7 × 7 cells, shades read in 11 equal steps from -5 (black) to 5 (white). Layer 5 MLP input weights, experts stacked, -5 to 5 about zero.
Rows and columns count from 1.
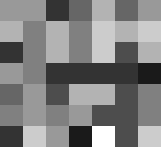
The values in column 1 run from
-3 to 2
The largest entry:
5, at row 7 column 5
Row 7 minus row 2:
-5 3 -1 -4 2 -4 0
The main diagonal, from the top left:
1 0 2 -3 2 -2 3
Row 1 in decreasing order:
2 1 1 1 -1 -1 -3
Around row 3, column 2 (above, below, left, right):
0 0 -3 2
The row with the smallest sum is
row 4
